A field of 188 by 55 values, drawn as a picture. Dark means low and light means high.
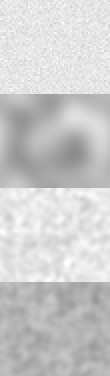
It is made of 4 by 1 panels. Panel 1,1: very high, fine-grained, faint in contrast. Panel 2,1: high, smooth. Panel 3,1: very high, blotchy, faint in contrast. Panel 4,1: high, blotchy, faint in contrast.
